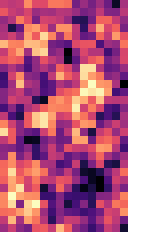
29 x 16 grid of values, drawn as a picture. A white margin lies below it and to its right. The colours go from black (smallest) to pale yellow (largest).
No row or column stands out. Neither half mirrors the other. Overall the values sit about 50% of the way up the scale.
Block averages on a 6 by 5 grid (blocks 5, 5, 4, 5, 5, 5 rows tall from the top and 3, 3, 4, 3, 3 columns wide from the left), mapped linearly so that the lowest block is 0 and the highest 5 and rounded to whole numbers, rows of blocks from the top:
24322 / 33242 / 21452 / 22332 / 43201 / 44113
